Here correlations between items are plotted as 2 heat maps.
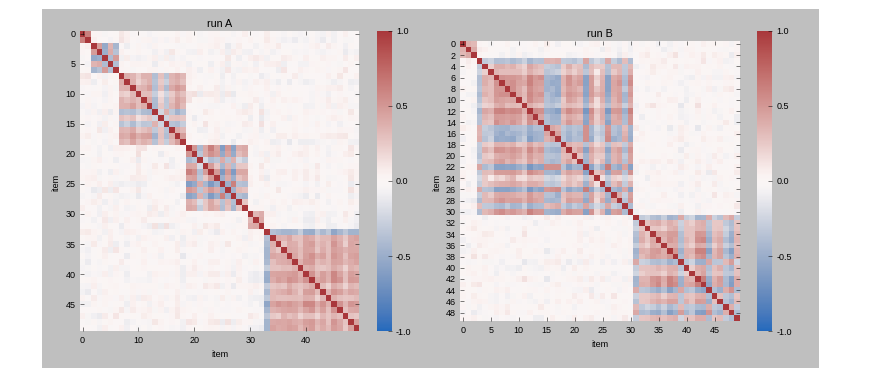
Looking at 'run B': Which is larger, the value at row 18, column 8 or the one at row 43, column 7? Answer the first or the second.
the first
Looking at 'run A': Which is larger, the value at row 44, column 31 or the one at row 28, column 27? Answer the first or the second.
the first
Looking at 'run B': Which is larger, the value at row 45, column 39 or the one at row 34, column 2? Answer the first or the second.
the second
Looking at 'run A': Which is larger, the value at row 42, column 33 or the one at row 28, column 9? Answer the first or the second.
the second
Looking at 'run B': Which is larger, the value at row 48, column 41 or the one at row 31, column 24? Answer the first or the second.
the second
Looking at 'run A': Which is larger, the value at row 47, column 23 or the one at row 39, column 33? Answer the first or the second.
the first
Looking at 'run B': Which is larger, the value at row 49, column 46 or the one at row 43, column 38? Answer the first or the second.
the second
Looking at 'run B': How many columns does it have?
50
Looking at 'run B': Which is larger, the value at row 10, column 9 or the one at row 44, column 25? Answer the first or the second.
the first
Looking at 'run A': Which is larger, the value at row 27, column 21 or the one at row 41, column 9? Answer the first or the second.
the first
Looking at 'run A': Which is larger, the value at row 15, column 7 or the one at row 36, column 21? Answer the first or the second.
the second
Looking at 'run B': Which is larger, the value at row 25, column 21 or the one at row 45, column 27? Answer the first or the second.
the first
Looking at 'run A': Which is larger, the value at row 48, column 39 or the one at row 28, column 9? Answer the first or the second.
the first
